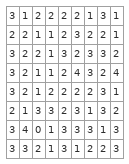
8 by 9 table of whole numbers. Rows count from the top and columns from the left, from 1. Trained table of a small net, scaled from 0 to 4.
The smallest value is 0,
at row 7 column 3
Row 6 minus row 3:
-1 -1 1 2 -1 1 -2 0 0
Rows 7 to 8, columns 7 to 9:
3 1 3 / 2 2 3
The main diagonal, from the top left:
3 2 2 1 2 3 3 2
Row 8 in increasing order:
1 1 2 2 2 3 3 3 3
